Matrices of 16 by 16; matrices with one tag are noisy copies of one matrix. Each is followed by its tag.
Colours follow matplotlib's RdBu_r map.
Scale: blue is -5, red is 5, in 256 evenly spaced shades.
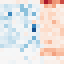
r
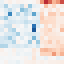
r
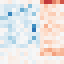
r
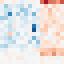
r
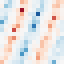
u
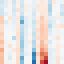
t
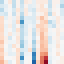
t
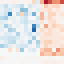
r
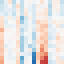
t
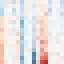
t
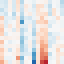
t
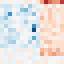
r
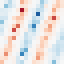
u
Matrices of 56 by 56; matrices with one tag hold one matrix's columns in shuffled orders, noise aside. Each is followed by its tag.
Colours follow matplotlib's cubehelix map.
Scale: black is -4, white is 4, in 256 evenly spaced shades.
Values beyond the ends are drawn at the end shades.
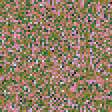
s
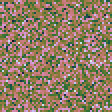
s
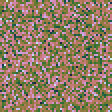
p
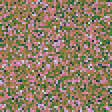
s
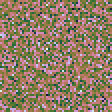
s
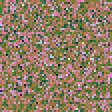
p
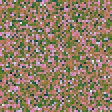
s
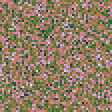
p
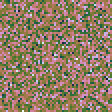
p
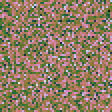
p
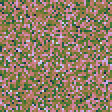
s
